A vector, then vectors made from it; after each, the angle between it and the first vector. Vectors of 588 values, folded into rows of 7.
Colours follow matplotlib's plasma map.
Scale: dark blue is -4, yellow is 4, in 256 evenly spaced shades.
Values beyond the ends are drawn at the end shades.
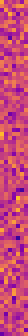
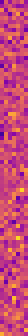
nearly opposite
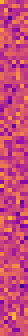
orthogonal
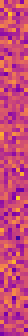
nearly parallel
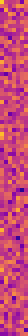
nearly parallel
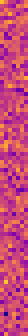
partly aligned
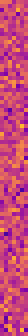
partly aligned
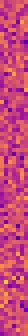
partly aligned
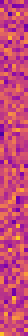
nearly opposite
